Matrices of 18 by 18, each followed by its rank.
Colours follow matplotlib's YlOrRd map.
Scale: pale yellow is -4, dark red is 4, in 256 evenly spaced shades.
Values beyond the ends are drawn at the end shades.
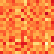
three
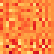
three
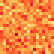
full rank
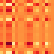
one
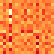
three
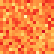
full rank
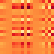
one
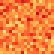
full rank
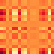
one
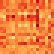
three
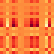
one
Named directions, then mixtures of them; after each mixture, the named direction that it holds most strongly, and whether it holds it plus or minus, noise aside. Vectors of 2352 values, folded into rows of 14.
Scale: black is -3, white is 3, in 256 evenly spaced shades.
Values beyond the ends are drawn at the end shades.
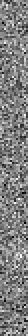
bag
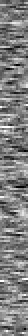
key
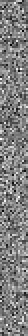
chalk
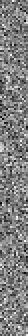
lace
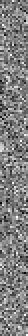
lace, plus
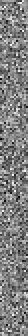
chalk, minus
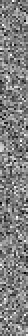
lace, plus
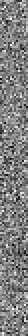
chalk, minus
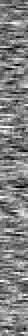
key, plus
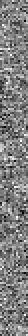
lace, plus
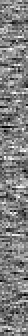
key, minus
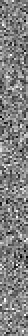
lace, plus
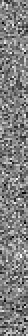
bag, plus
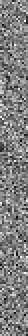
lace, minus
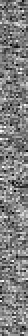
chalk, plus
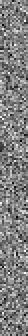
lace, minus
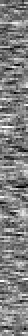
key, plus
